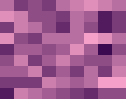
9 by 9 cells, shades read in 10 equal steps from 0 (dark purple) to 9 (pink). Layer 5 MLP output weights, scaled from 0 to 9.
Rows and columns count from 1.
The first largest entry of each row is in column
7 1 2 7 6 2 3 8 2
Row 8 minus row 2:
-5 -4 -1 3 3 -1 1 8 6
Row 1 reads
6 3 4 3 6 7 8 7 6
